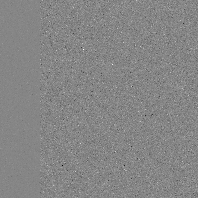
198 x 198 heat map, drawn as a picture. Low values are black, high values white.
Fine speckle covers the field. There is no overall slope. The left part is calmer, up to a seam about 20% of the way across. The distribution is heavy-tailed on both sides. No single row or column stands out from its neighbours.
